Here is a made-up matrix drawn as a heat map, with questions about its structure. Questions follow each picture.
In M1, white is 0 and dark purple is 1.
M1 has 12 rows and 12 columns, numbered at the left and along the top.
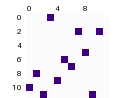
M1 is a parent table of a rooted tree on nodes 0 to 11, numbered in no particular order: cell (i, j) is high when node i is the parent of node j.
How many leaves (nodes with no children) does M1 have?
3
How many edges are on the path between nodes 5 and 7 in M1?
2
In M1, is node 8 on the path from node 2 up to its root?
no
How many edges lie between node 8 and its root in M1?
5
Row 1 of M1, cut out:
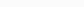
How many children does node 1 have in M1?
0
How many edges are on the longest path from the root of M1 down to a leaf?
6
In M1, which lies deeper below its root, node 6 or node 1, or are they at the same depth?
node 1
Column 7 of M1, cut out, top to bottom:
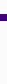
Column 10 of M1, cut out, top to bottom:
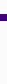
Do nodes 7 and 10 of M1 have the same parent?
yes
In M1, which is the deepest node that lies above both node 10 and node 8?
2
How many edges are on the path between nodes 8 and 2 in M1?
4
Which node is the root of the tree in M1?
11
